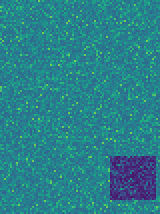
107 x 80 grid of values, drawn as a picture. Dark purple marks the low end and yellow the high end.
Stripes: none. Ninth with the lowest average: bottom right. Odd patch: lower, in the bottom right.
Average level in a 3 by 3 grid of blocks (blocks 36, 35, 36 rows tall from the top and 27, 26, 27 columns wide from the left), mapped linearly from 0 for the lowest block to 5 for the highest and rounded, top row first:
555 / 555 / 550
